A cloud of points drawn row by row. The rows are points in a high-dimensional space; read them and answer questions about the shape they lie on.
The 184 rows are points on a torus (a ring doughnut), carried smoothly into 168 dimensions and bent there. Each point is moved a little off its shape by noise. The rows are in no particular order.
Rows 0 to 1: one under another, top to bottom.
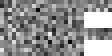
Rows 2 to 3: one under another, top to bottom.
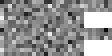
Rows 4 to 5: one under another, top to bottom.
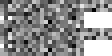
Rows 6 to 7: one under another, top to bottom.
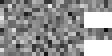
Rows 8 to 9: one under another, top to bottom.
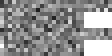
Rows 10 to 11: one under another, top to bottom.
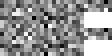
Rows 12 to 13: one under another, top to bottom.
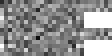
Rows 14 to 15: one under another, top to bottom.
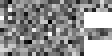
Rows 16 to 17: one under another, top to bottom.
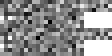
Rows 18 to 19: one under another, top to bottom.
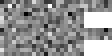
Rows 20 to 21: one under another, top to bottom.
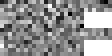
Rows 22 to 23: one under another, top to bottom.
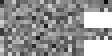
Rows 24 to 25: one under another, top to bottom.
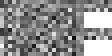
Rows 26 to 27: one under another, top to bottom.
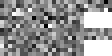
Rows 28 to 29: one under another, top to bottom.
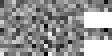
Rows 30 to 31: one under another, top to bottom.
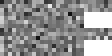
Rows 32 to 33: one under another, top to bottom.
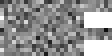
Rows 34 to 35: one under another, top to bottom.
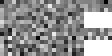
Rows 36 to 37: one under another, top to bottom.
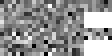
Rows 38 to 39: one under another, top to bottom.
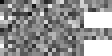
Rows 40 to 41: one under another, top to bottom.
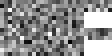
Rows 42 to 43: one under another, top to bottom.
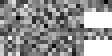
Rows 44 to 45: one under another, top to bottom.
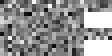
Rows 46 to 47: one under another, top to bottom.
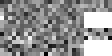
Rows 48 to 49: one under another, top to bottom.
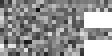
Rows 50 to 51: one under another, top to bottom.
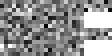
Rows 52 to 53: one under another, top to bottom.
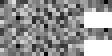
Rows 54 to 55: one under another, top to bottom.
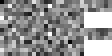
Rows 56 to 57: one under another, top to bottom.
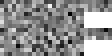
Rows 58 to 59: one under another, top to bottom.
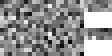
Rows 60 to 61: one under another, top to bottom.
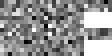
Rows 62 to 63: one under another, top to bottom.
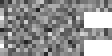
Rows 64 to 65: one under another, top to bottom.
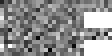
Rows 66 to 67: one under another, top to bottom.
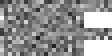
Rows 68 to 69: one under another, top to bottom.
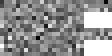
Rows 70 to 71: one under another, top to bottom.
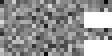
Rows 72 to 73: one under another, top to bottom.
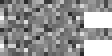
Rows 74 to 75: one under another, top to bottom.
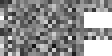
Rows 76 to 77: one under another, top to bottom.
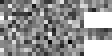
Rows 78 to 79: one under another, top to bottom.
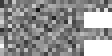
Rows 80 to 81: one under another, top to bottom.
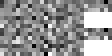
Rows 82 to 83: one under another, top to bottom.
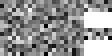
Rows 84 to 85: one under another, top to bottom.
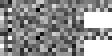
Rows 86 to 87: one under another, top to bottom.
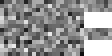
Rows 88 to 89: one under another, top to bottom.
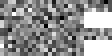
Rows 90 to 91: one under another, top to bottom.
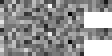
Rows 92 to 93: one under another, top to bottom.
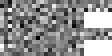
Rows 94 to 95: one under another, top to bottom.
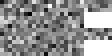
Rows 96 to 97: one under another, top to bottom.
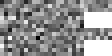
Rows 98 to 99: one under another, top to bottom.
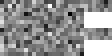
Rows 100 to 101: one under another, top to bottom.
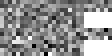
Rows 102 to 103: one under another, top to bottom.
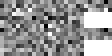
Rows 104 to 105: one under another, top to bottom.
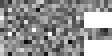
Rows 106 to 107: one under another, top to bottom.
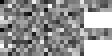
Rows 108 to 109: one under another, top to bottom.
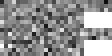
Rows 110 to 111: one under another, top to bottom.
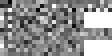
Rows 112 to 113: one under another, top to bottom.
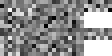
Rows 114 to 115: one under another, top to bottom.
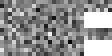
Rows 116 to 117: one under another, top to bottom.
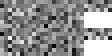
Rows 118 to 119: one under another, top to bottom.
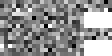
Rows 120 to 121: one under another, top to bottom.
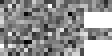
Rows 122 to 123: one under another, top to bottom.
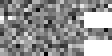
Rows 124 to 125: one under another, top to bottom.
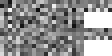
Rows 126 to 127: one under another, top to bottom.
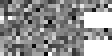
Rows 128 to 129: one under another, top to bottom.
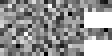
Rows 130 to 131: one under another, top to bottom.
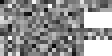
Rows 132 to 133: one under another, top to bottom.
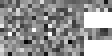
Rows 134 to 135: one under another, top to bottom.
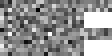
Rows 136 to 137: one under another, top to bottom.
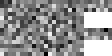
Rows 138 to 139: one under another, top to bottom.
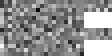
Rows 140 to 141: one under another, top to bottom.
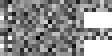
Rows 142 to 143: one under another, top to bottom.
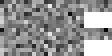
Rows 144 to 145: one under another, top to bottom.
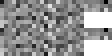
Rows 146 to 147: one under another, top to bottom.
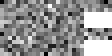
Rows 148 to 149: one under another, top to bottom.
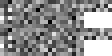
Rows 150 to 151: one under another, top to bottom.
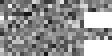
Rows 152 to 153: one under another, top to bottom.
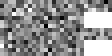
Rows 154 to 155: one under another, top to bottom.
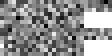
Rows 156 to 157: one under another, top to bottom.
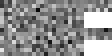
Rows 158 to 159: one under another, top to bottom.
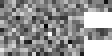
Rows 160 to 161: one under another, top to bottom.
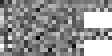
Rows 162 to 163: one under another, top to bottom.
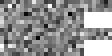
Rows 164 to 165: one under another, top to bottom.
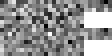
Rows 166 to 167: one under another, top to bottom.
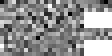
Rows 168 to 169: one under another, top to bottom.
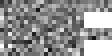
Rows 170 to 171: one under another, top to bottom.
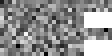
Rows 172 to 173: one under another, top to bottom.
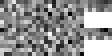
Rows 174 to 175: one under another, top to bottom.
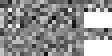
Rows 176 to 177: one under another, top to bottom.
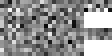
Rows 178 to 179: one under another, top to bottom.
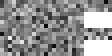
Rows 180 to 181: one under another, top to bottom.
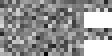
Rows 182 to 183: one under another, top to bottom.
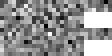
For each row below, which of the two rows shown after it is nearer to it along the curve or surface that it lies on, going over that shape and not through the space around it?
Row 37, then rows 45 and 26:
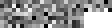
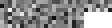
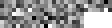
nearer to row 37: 26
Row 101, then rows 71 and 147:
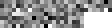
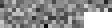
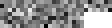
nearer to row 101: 147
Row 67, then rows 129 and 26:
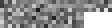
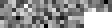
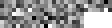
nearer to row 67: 129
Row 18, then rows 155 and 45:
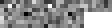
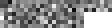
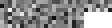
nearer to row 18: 155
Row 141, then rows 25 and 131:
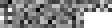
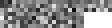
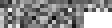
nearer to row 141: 25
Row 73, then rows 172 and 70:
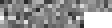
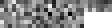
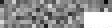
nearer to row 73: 172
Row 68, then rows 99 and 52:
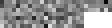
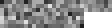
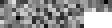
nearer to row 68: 52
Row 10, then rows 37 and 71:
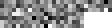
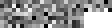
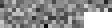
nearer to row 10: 37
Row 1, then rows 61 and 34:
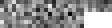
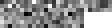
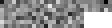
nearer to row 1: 34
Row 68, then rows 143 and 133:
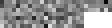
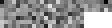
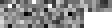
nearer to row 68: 143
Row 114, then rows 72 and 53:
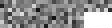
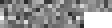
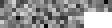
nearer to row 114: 53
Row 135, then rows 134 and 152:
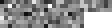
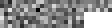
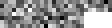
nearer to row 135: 134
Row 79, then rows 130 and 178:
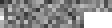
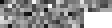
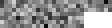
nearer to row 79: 130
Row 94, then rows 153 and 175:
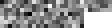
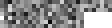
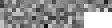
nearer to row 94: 153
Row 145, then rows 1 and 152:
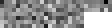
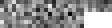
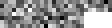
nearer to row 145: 1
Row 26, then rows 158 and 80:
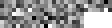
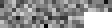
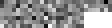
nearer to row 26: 80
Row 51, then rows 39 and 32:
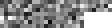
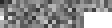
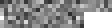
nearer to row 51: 32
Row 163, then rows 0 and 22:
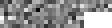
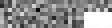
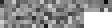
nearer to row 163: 0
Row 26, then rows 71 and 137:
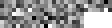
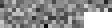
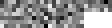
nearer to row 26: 137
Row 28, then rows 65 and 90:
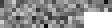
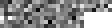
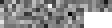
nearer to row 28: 90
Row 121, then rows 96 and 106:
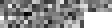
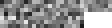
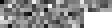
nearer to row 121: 96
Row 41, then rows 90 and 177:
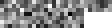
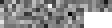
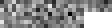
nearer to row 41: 177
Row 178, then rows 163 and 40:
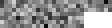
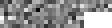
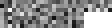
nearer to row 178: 40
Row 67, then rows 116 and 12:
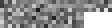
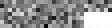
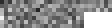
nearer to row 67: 116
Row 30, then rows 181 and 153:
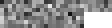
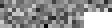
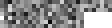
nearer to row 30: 153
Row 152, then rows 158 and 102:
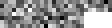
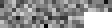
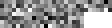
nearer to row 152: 102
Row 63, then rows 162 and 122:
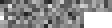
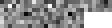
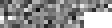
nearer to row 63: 162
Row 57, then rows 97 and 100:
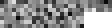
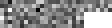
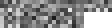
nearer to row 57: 100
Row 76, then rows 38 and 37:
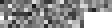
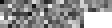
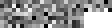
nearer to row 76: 38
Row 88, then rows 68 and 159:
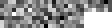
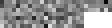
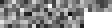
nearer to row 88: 68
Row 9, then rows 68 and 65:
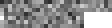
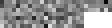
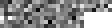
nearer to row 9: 65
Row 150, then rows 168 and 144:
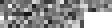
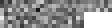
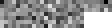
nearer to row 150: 168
